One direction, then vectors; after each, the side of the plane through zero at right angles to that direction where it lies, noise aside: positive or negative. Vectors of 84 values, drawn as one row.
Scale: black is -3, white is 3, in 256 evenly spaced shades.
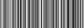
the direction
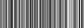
negative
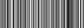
positive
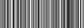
positive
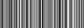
negative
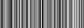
negative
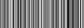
positive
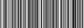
positive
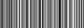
negative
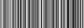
positive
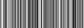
positive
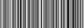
positive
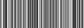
positive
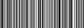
negative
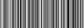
positive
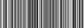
positive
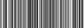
positive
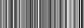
negative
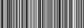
negative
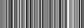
negative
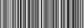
positive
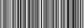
positive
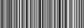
negative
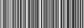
positive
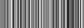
positive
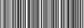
positive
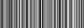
negative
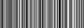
negative
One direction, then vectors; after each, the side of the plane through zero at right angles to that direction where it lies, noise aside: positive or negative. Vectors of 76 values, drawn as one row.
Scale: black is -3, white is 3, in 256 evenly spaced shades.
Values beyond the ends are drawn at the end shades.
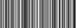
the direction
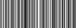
positive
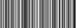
positive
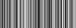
negative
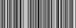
negative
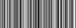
negative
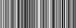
positive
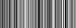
negative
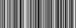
negative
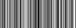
negative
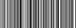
negative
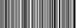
positive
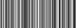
positive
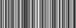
positive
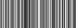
positive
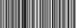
positive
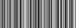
negative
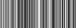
positive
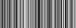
negative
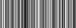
positive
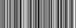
negative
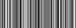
negative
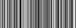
negative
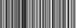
positive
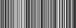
positive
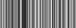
positive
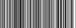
negative
